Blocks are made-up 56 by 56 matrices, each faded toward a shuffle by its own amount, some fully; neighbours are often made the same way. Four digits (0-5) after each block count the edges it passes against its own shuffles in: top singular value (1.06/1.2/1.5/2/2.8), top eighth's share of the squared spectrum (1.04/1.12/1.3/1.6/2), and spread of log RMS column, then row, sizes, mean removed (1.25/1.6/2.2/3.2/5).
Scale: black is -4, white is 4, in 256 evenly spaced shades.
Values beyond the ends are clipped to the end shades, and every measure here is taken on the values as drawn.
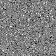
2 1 0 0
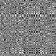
4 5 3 3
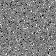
0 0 0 0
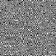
4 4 2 2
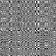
5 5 3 3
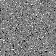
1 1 0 0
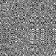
4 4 2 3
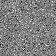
0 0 0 0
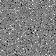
2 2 0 0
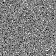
0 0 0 0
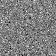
0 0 0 0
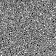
0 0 0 0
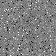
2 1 0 0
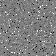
0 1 0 0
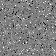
1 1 0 0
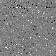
2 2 0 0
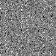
1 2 2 0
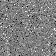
0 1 0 0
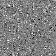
1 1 1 0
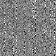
2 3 3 0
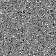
0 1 1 0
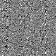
1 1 2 0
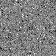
0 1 0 0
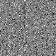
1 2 2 0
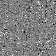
0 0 1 0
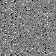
1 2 2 0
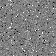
0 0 0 0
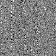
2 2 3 0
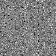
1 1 2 0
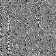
2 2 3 0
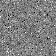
1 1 1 0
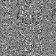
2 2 3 0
